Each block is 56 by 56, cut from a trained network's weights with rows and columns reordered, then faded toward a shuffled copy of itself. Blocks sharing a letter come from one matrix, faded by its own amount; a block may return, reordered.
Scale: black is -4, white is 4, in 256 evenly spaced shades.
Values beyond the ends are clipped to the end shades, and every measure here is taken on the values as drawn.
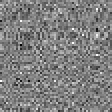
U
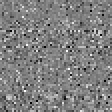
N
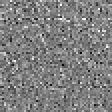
N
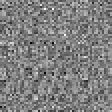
U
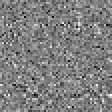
N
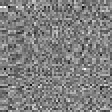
U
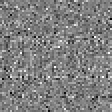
N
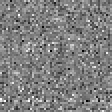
N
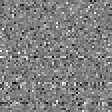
N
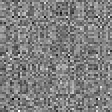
U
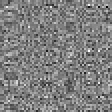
U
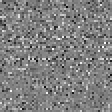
N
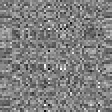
U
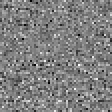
N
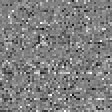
N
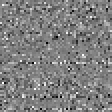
N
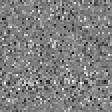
N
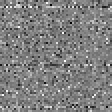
N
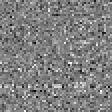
N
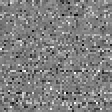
N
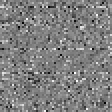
N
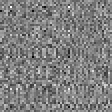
U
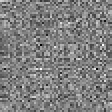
U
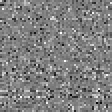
N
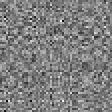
U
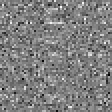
N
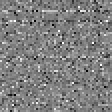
N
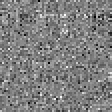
N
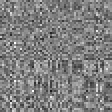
U
